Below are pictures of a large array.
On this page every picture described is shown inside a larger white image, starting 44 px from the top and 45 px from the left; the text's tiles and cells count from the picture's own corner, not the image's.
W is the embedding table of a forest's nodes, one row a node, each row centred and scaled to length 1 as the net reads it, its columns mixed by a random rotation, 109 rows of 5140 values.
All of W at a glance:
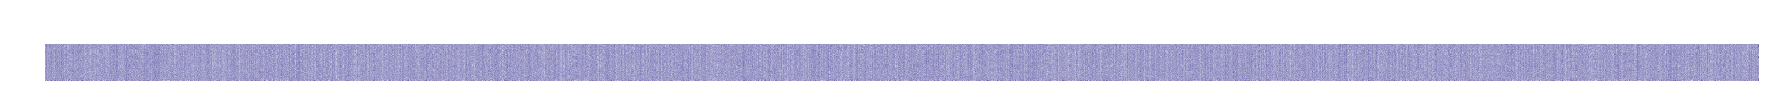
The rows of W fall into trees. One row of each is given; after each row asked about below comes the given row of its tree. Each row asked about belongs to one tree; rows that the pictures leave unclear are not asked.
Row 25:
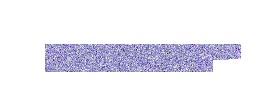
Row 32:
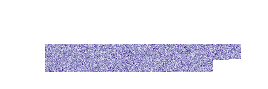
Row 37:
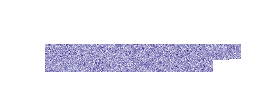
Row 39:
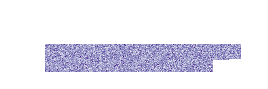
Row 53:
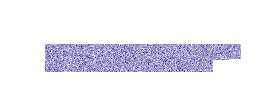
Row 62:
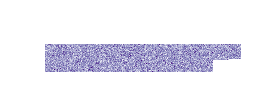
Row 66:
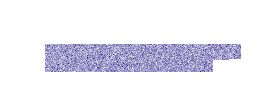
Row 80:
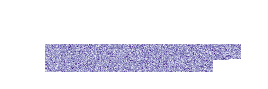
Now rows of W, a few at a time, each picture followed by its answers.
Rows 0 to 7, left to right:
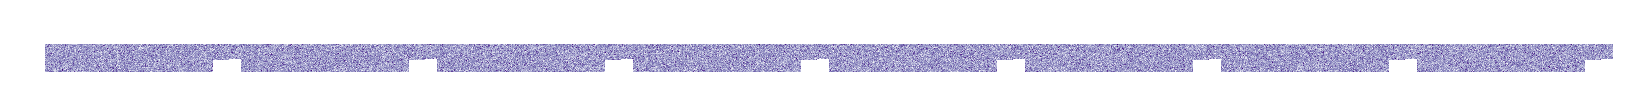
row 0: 32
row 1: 25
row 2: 32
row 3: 80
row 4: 37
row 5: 37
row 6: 53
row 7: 37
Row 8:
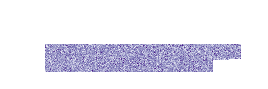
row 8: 25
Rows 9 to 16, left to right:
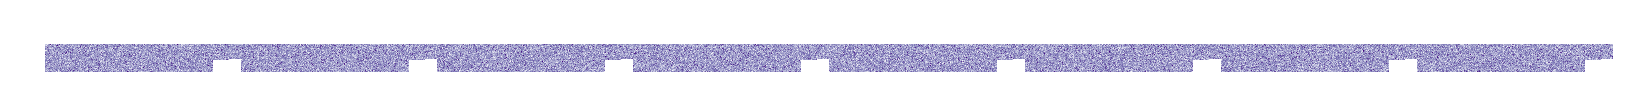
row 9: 62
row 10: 53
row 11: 32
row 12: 37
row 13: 62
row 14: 32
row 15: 53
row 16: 25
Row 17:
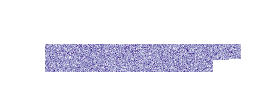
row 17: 53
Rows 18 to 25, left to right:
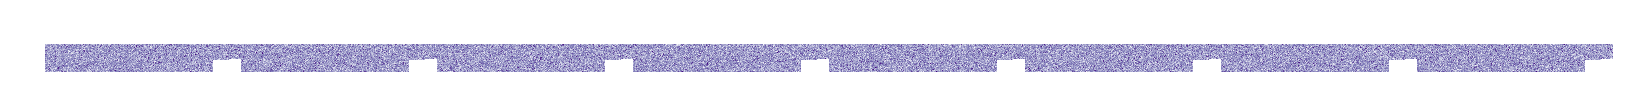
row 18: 80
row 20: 80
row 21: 25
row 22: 62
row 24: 25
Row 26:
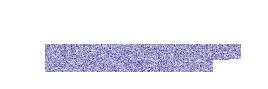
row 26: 80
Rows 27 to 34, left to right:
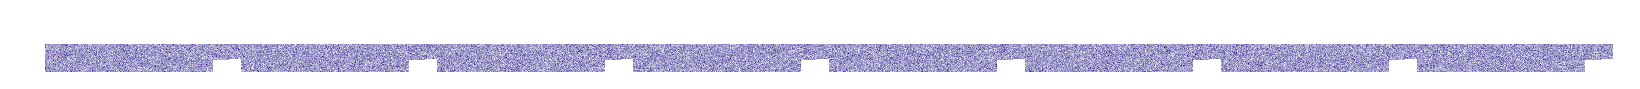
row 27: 25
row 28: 80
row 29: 32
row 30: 32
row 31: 32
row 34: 80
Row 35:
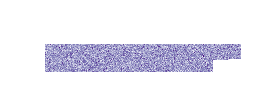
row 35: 62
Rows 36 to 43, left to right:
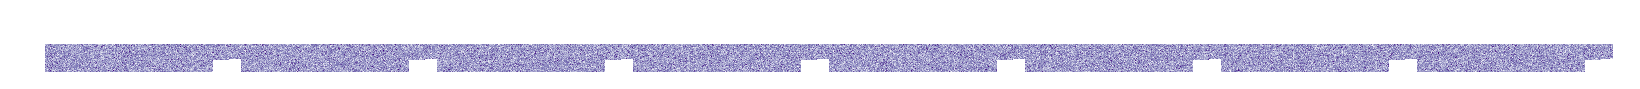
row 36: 32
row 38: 66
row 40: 37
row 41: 80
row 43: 25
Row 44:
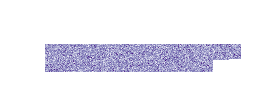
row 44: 66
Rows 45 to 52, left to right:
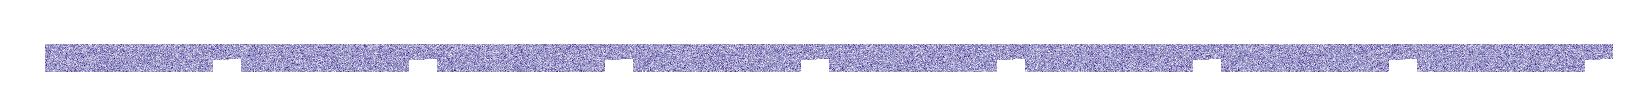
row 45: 25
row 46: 62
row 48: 32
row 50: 80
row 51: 32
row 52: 80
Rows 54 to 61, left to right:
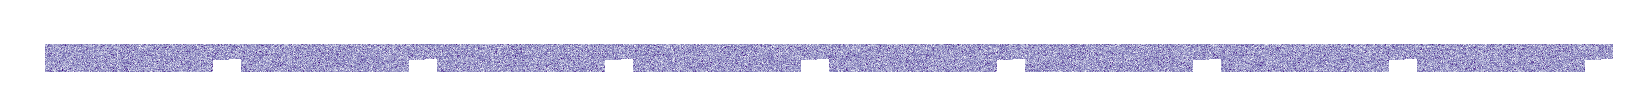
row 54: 32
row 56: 39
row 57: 25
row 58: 32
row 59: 66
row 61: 37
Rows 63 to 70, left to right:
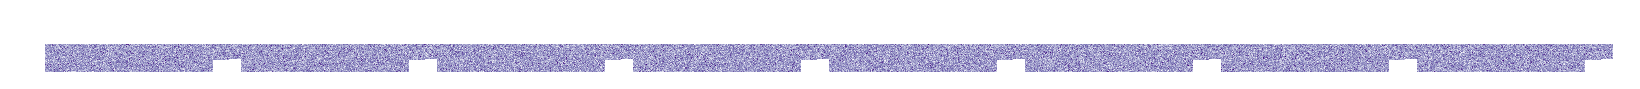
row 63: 66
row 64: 66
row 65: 62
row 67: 62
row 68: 62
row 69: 66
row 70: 80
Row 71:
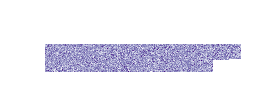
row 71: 32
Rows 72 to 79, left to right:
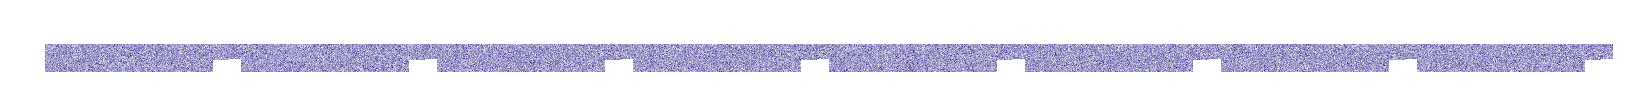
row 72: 62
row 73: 37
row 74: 80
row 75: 80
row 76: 32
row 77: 25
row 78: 62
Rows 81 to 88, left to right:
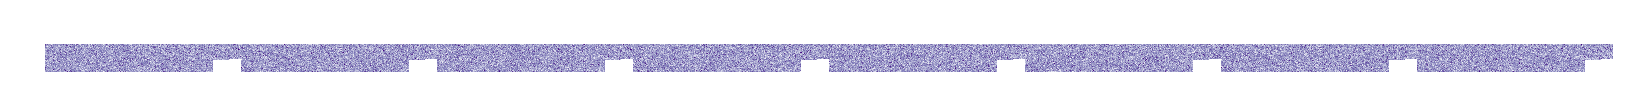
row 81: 25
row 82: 53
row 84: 32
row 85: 39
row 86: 66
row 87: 53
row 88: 25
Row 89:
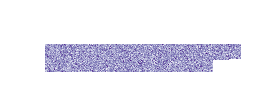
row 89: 80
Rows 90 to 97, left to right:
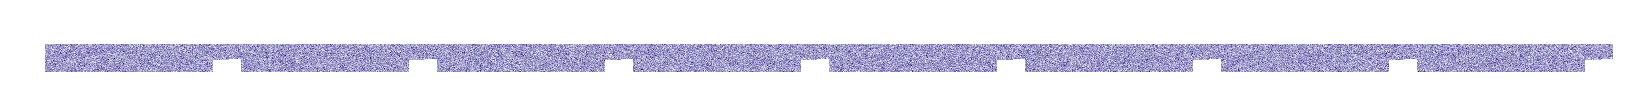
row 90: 25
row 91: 62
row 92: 62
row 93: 25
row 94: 66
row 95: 25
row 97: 25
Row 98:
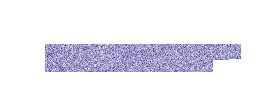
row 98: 32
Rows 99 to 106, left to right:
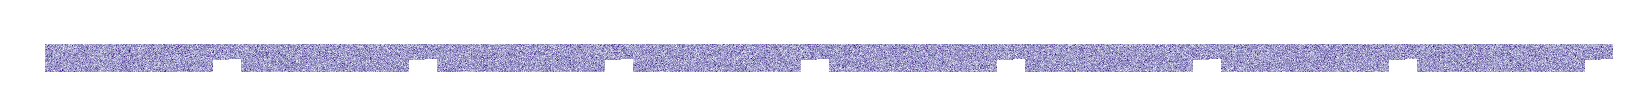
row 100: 62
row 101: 66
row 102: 66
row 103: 80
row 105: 80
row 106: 62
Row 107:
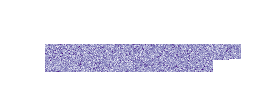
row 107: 37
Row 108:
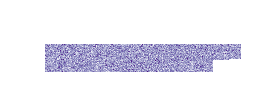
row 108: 80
